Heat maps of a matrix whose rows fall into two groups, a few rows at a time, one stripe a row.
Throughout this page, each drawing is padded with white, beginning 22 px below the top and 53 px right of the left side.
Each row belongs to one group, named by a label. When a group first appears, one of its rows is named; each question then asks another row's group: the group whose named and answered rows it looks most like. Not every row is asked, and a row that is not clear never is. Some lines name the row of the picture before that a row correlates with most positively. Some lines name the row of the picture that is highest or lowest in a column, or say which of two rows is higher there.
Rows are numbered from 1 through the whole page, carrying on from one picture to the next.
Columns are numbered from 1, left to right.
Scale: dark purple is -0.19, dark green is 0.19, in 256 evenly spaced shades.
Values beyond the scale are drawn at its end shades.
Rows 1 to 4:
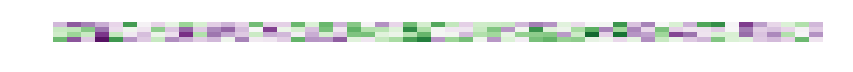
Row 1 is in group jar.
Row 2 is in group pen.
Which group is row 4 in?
pen
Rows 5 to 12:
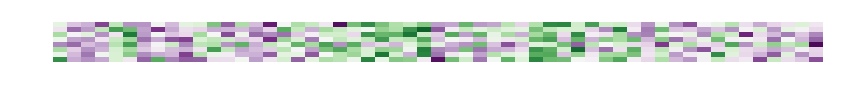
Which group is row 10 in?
pen
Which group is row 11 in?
pen
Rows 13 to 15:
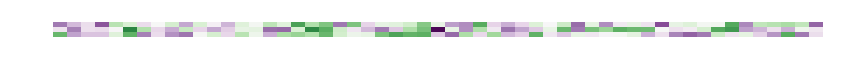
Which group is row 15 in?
pen
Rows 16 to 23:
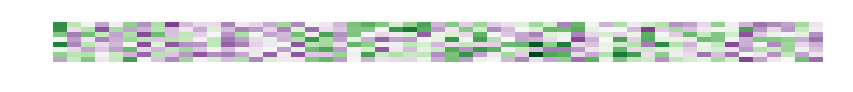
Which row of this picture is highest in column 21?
22
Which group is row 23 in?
jar
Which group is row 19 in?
jar
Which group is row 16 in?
pen
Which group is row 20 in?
pen
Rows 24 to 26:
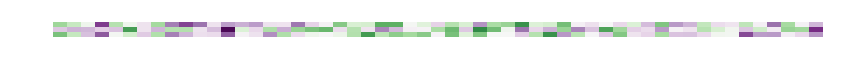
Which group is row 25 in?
jar
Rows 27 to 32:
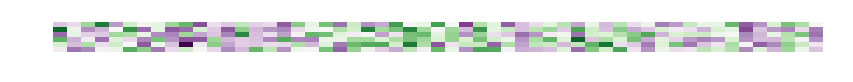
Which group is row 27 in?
jar
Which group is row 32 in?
jar
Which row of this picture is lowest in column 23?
27
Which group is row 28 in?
pen
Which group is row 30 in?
pen
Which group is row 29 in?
jar
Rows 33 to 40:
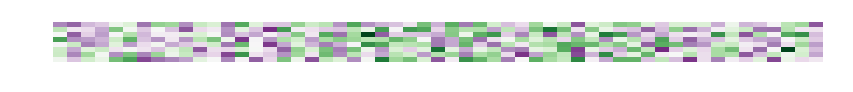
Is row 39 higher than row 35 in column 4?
Yes
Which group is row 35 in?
jar
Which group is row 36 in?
pen
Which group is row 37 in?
pen
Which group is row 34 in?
pen
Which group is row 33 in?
jar
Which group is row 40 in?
pen
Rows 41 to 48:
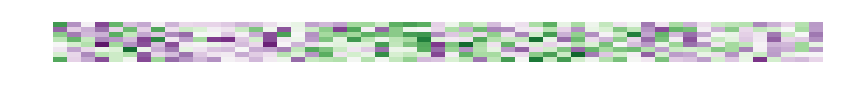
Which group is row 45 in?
pen
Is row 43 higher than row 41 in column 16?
No
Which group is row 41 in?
pen
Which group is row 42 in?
jar
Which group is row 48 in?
pen
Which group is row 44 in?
pen
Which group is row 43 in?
pen
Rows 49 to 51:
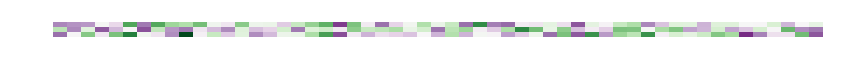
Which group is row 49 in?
jar
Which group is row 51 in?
jar
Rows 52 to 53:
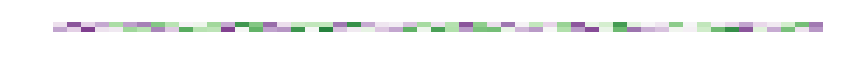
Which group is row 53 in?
jar
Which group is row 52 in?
jar
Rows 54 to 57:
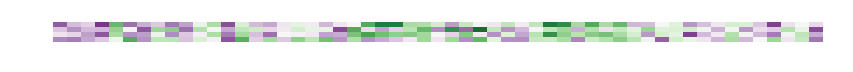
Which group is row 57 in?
jar
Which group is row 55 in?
jar
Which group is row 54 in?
pen
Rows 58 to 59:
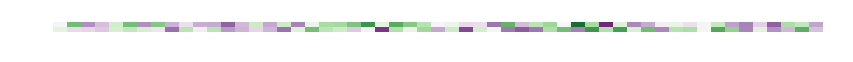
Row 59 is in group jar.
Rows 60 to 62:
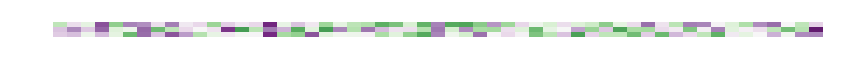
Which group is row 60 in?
pen
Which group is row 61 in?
jar
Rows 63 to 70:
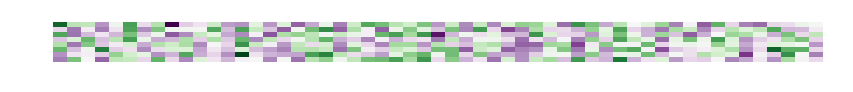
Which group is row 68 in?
jar
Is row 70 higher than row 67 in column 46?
No
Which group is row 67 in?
jar
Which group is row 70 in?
pen
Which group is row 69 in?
jar
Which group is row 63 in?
pen
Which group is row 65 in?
pen
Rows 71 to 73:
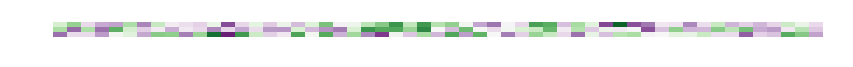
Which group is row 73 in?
jar
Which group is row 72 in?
pen
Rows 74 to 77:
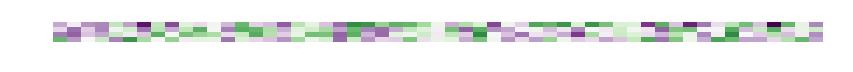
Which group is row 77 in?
jar
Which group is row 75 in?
jar
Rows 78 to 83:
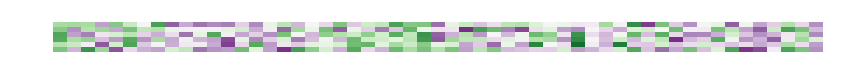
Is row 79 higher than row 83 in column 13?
Yes
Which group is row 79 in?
jar
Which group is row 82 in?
pen
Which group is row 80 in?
pen
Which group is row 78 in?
pen
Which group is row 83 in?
jar
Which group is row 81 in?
pen
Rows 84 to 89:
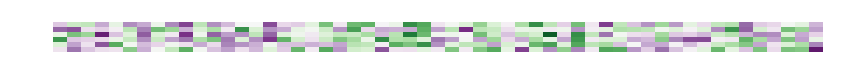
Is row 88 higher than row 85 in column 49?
No
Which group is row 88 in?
pen
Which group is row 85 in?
jar
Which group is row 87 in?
pen
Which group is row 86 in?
pen
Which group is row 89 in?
jar
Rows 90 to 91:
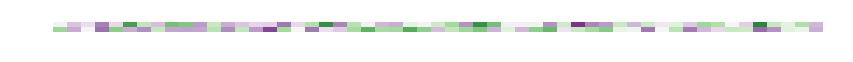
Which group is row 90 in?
jar
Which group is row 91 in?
pen
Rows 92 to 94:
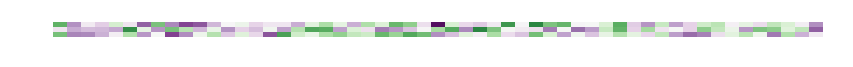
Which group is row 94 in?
pen
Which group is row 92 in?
pen
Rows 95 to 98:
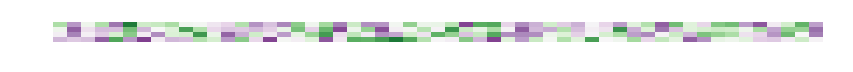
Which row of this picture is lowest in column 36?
96
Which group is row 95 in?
jar
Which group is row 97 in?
jar
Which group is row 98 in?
pen
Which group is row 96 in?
jar
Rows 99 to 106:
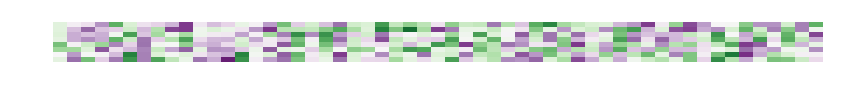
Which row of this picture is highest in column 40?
105
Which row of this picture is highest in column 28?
103
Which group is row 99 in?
pen
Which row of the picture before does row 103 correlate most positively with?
95
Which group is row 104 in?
pen
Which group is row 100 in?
pen
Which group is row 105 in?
jar
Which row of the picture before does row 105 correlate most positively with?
95
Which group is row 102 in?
jar
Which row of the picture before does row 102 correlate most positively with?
96
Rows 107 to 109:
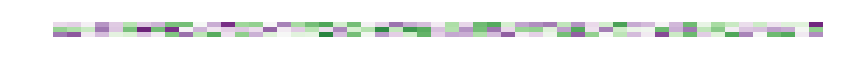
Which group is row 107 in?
jar
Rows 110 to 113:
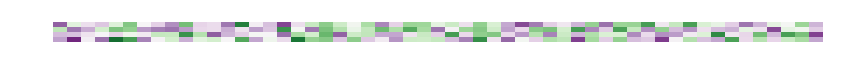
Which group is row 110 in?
jar
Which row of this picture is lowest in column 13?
110
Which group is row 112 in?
jar
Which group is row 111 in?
pen
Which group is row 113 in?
jar
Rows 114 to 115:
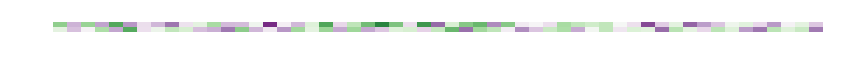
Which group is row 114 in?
pen
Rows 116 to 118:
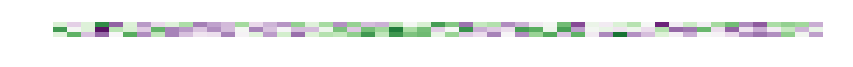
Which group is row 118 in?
pen
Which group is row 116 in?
jar
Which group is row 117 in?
pen
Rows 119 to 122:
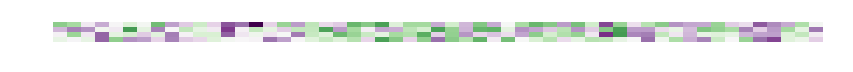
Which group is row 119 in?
pen
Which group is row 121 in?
pen
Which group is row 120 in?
jar
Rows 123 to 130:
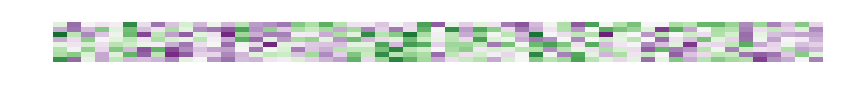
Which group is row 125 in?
pen
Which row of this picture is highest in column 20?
123
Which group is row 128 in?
pen
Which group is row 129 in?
pen
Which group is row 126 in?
jar
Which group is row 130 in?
pen
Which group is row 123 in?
jar
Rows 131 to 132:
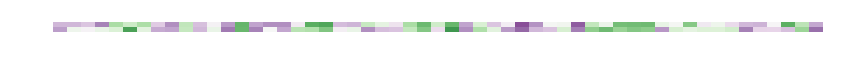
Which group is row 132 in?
jar
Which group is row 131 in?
jar
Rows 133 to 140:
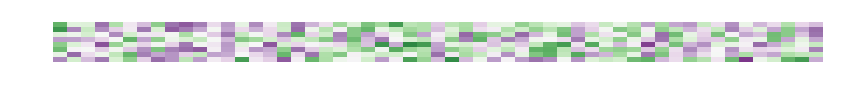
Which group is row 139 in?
pen
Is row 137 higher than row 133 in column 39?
Yes
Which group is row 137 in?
pen
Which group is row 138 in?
pen
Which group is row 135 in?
jar
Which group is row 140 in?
jar
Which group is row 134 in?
pen
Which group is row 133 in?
pen
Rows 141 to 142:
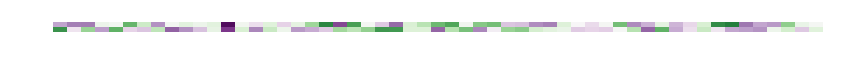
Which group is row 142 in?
pen
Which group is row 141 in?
jar
